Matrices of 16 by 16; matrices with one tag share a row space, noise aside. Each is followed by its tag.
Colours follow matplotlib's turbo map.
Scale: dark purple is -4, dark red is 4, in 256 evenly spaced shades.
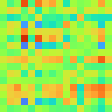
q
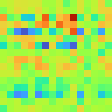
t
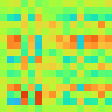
q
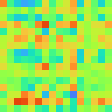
t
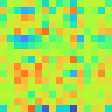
t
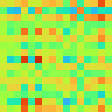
q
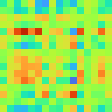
t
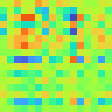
t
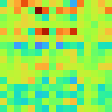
t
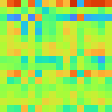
q
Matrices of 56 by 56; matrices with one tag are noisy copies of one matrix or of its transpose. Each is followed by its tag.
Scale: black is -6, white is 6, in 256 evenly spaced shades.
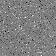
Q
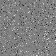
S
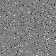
S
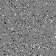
S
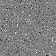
Q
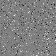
S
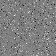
S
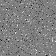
Q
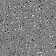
Q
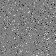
S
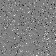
S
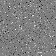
Q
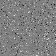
S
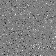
S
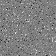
Q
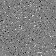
Q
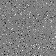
S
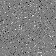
Q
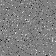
Q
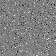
S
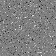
Q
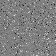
S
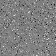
S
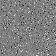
S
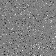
S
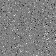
S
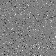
S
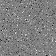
Q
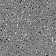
Q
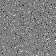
S
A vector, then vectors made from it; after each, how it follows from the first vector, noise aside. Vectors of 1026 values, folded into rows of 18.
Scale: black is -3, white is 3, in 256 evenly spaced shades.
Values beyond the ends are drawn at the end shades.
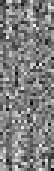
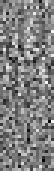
wrapped around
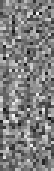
wrapped around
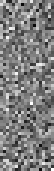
sign-scrambled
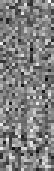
wrapped around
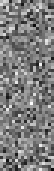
sign-scrambled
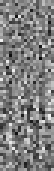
wrapped around
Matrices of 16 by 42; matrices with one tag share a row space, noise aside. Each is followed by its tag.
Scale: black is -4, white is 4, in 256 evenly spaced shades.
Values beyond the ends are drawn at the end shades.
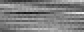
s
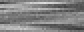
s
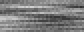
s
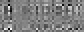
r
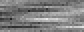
s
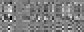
r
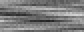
s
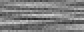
s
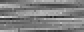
s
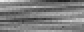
s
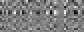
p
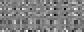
p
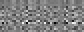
p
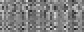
p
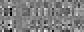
r
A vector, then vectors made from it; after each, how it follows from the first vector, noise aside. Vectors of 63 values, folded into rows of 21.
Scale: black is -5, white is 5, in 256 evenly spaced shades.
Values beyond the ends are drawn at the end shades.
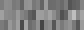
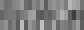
negated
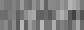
negated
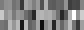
scaled up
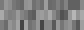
copied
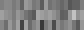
copied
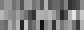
scaled up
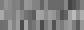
copied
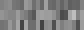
copied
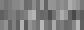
negated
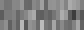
negated
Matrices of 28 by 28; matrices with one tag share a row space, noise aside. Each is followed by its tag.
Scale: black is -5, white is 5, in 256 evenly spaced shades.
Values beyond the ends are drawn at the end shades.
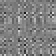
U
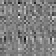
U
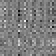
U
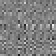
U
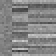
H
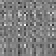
U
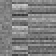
H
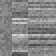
H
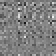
U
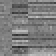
H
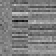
H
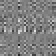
U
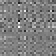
U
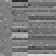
H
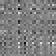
U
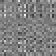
U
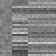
H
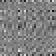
U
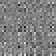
U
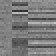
H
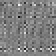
U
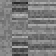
H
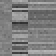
H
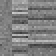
H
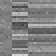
H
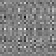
U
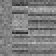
H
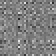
U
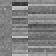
H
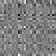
U
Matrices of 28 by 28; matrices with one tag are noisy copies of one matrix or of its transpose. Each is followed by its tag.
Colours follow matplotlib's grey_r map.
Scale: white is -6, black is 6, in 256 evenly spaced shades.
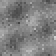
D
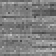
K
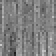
K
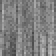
K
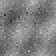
D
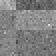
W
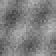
D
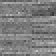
K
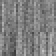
K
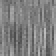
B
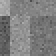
W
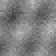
D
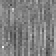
B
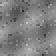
D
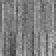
K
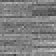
K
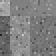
W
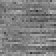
B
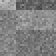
W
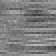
B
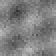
D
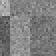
W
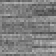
K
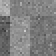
W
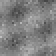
D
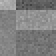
W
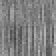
B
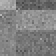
W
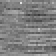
B
